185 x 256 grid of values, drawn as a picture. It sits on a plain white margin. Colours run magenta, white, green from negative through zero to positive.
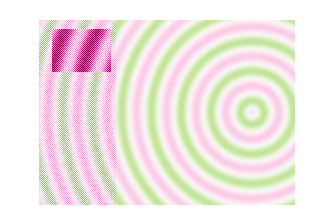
Odd patch: lower, in the top left. Rings: centred on the middle right. Seam: vertical, 30% of the way across, the right part calmer. Ninth with the lowest average: top left. Average level on the scale: 50%.
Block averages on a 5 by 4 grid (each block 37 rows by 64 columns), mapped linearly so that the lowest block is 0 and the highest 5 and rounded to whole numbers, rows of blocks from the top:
0444
2444
4445
4444
4444
